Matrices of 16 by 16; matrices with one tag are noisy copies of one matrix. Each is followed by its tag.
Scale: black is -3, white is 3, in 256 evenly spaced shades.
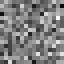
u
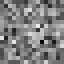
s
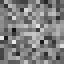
s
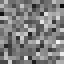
u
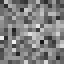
s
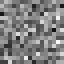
u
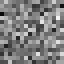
u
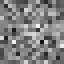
s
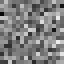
u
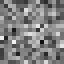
s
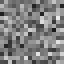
u
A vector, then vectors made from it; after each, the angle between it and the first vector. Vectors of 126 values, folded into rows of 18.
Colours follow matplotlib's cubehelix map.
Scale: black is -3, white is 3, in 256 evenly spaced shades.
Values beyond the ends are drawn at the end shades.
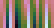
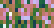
partly aligned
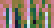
nearly parallel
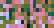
partly opposed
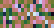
orthogonal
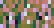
partly aligned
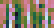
nearly parallel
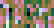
partly opposed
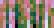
nearly parallel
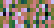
partly opposed
